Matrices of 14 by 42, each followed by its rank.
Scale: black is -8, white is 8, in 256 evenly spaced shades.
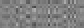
two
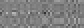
three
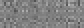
three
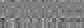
two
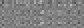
three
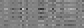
two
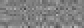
three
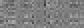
three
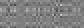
two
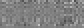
three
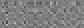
three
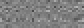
three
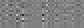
two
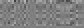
two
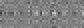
two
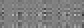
two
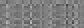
two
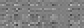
three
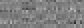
three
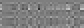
two
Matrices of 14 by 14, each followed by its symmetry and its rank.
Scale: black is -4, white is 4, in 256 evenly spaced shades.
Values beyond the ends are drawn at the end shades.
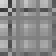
symmetric, rank one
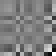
symmetric, rank one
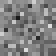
symmetric, full rank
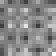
symmetric, rank two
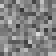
neither, full rank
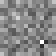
symmetric, rank three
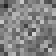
symmetric, full rank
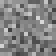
neither, full rank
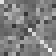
symmetric, full rank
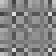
symmetric, rank two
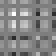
symmetric, rank one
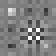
symmetric, rank two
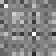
symmetric, rank three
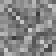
symmetric, full rank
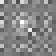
symmetric, rank three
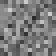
neither, full rank
